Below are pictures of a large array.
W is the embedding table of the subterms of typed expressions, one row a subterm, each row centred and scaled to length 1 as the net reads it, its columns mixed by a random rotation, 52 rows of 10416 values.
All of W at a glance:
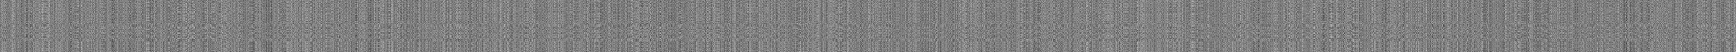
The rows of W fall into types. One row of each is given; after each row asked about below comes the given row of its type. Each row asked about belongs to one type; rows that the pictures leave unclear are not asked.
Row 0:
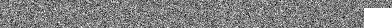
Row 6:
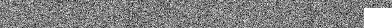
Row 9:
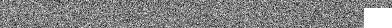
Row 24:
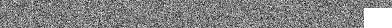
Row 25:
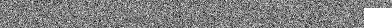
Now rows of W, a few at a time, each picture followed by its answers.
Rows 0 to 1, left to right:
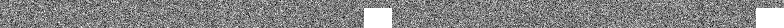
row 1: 25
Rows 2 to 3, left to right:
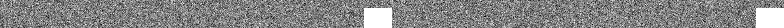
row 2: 24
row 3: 6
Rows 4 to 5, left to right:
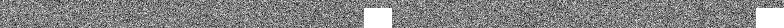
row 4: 9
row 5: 6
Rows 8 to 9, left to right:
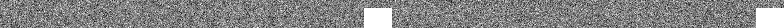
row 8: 0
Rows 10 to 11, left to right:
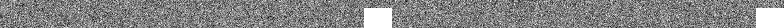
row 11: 9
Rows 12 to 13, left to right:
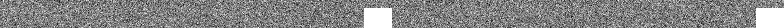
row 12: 9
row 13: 25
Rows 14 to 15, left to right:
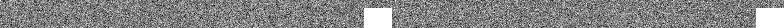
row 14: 0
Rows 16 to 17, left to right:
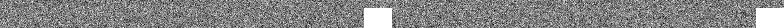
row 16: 25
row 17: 24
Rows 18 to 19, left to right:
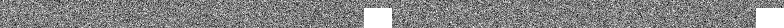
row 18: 9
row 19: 0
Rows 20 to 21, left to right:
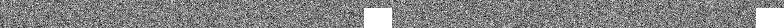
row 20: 24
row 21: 6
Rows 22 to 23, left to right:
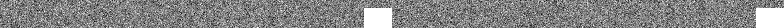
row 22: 0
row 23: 6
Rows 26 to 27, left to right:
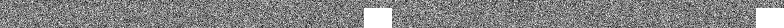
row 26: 25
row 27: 9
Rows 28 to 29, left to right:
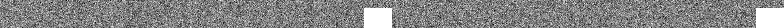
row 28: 6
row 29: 24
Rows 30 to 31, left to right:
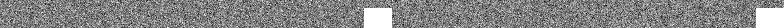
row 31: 0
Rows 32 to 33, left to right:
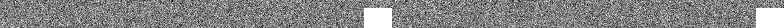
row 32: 25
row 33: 9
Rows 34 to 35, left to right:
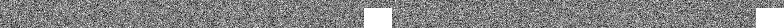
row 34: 0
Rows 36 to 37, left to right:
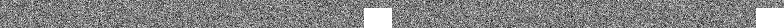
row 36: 24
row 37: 25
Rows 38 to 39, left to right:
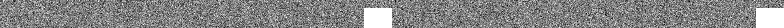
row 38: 9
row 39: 0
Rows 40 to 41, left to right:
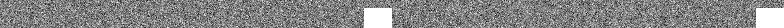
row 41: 0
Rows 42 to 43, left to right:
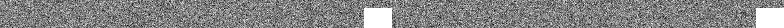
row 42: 6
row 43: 24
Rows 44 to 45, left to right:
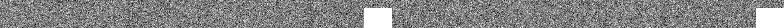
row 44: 6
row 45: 0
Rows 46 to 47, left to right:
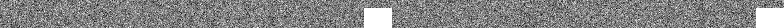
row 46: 0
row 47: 6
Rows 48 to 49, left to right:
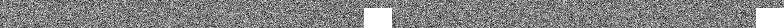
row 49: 24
